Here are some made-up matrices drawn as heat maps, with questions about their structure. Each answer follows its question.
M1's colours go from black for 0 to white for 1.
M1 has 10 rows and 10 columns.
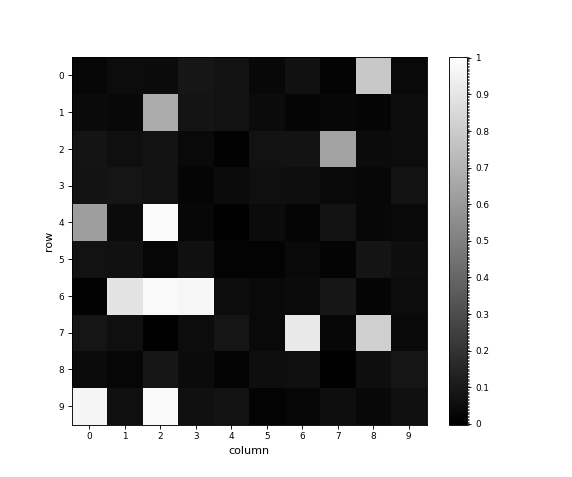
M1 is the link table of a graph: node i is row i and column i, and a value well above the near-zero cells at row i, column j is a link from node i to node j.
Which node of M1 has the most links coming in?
node 2
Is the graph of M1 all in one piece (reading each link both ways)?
no
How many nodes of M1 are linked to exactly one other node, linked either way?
1
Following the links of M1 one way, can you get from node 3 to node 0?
no
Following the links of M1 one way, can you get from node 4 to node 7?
yes
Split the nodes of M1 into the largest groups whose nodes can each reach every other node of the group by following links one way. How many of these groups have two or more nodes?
1
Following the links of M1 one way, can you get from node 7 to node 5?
no
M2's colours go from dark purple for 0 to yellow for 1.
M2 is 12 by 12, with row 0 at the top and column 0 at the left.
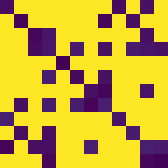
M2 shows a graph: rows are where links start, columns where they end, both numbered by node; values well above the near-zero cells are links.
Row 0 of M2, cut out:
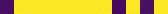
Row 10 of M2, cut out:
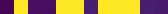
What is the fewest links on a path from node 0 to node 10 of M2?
2
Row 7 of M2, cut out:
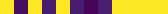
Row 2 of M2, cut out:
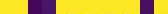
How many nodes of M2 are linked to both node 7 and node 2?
5
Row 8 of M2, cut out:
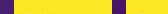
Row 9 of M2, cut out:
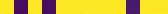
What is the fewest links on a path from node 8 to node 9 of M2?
1
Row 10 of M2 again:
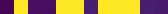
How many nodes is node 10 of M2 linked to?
6
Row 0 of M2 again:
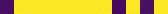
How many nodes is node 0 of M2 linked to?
9
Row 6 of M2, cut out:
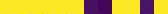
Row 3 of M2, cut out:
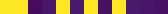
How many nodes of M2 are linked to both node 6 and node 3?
4
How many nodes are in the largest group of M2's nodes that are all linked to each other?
7
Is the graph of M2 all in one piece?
yes
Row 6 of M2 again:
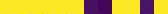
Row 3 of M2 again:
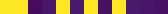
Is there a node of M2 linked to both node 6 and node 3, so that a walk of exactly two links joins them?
yes
